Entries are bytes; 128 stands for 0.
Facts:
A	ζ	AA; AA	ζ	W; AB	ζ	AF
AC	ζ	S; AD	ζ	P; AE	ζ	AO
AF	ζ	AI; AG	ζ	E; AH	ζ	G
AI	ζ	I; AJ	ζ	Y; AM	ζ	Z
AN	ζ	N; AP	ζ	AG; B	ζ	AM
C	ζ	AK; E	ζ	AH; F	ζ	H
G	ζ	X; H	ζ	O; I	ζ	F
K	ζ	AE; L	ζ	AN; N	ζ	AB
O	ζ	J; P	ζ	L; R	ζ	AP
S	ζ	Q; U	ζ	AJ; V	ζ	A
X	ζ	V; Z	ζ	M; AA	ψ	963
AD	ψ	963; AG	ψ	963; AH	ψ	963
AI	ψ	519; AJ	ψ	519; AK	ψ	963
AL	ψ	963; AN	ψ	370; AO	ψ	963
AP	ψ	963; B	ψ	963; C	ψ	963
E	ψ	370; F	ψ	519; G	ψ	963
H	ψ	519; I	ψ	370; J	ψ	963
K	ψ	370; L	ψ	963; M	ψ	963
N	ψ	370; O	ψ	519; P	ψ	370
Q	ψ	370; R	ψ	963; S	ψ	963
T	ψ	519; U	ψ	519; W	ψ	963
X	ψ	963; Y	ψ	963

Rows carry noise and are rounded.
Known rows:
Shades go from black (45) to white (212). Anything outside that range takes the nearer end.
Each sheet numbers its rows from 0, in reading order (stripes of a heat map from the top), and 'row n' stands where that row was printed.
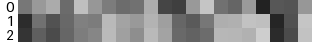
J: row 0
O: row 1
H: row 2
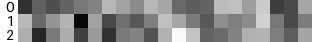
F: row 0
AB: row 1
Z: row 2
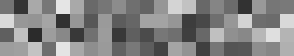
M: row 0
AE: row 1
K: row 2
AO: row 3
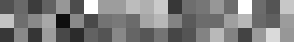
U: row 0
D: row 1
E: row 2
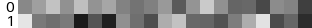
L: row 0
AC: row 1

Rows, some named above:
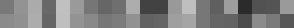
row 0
J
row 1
AL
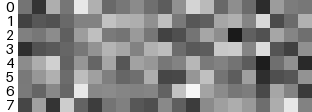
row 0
M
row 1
T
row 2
W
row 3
AI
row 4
R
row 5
J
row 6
B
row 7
P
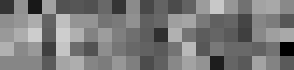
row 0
I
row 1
AL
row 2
AK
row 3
S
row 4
AA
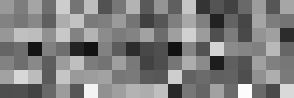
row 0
Y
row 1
W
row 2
AD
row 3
Q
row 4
W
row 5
C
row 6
AJ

